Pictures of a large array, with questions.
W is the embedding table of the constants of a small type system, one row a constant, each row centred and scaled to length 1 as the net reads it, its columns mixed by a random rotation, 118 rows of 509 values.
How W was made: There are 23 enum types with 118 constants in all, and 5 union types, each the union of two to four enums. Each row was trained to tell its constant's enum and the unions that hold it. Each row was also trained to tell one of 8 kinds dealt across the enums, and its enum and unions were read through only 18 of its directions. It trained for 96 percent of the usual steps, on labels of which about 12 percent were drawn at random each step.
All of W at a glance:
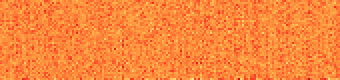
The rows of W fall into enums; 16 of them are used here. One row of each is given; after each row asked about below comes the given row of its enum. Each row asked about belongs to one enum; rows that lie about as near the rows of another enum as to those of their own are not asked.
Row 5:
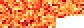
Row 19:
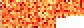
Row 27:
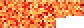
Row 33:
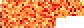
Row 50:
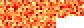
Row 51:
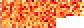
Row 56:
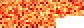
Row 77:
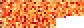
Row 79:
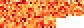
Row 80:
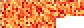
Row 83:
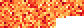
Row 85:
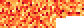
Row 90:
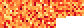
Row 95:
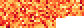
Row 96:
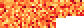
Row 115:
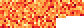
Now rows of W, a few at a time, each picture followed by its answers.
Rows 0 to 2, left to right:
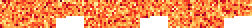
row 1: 96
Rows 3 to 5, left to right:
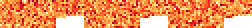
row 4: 115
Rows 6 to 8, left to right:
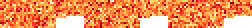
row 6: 77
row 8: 56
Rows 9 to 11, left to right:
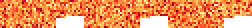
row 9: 80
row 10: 50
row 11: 27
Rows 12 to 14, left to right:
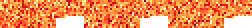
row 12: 33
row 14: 5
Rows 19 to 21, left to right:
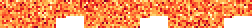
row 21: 5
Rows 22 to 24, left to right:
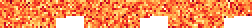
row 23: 27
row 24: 83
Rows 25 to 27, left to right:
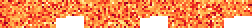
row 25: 79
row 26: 79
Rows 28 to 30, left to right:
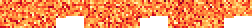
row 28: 115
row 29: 19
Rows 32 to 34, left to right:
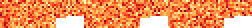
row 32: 79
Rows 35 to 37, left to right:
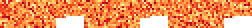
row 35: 19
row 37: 5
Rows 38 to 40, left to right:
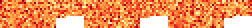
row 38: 79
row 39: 33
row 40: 5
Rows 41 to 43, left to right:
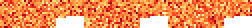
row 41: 83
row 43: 83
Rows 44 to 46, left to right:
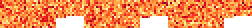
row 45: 27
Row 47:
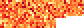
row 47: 19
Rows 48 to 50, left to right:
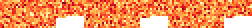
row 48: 56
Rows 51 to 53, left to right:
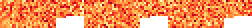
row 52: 83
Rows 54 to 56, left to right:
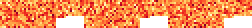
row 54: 27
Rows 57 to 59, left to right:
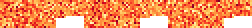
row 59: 96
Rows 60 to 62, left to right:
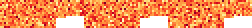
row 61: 115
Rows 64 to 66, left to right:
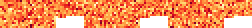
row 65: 96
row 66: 80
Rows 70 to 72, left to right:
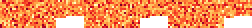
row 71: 50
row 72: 77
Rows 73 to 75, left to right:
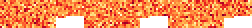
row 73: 77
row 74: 95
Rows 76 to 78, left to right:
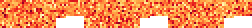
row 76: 80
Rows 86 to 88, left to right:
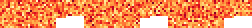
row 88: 85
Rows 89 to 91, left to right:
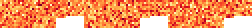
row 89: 33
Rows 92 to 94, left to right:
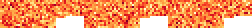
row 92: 5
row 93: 95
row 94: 95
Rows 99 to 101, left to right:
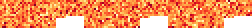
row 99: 90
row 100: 115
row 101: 83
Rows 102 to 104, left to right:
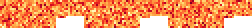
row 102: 27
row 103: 90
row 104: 80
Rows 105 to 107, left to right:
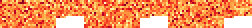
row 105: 79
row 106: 33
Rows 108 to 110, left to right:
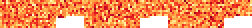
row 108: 19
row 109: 51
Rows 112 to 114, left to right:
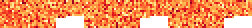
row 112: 19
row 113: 115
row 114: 80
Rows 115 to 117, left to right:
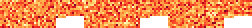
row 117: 56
